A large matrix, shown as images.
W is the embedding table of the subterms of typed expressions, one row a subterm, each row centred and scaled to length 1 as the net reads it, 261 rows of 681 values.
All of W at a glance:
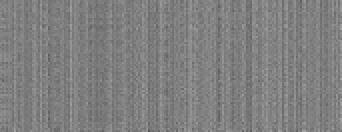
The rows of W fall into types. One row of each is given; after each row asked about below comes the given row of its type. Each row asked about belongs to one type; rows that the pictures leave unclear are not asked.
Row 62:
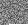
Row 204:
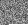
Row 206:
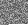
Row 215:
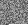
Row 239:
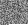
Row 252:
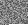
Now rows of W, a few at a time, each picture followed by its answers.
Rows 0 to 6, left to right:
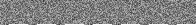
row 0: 215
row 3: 215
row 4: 215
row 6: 206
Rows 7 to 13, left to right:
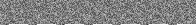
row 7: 215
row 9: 215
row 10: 252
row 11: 206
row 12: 239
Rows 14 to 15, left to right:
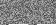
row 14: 206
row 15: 204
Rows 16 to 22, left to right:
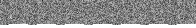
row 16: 239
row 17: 215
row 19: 206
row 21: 215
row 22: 239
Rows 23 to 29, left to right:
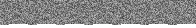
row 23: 239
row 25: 206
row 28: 215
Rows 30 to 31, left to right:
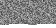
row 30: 252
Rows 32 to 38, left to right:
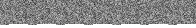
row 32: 204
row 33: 239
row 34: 252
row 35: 252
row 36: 204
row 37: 206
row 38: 204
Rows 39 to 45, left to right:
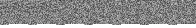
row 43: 204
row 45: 204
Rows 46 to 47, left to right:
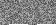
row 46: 239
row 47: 215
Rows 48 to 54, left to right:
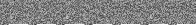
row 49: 215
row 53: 206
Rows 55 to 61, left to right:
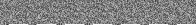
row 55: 204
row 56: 206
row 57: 62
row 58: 62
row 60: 204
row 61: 252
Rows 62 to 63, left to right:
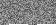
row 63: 204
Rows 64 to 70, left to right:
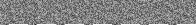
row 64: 215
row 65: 215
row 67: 252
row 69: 206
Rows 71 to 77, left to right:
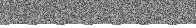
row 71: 204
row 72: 204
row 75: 215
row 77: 252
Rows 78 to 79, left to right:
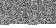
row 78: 204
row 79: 204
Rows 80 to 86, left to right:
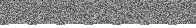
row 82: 204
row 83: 206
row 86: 206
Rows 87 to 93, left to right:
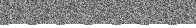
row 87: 239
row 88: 239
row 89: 206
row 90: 62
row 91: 252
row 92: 204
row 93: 239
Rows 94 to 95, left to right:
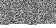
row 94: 215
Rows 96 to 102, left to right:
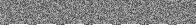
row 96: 215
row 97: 206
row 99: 252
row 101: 252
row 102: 206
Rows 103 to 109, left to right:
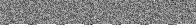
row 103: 215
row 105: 239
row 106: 215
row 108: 239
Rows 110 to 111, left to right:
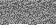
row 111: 206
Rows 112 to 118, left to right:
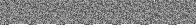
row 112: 215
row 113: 62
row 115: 252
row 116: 252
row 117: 239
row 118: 239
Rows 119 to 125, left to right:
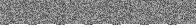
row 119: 215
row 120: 239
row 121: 215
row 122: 206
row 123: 239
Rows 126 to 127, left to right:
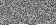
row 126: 252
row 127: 62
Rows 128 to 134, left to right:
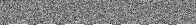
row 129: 215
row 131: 239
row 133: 206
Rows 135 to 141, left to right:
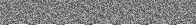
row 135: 215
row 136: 252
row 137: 206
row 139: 252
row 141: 215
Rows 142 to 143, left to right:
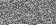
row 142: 206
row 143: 215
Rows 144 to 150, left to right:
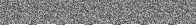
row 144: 239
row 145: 62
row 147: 204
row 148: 215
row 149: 62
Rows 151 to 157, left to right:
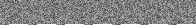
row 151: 239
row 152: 204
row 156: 239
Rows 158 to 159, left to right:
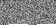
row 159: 239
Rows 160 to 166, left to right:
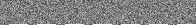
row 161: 252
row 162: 239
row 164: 204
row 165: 62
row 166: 252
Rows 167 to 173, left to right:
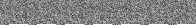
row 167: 204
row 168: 215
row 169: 204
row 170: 204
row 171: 204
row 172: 215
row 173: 239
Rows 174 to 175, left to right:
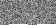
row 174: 239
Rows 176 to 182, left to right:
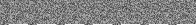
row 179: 62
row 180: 204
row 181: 62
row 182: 239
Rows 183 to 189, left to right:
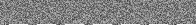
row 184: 252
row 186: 62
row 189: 215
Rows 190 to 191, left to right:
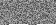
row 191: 239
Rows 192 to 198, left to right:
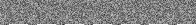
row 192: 215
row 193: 252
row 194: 204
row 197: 62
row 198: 215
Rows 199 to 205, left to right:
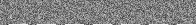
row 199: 239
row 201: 252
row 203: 62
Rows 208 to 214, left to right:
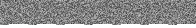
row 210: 206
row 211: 206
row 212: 62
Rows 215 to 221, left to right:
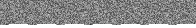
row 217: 62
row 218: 215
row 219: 252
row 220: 62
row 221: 239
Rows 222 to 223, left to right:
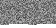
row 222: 204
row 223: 215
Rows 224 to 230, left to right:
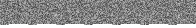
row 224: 239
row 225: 62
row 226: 215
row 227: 206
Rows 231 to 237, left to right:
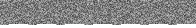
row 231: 206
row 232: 215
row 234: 204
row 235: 239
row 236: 206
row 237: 62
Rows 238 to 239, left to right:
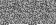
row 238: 206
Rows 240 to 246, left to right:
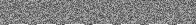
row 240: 206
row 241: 206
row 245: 62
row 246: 215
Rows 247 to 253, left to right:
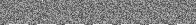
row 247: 62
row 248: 239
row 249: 204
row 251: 252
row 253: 62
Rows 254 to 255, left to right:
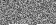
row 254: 239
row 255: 206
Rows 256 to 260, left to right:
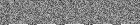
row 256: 215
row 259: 252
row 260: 204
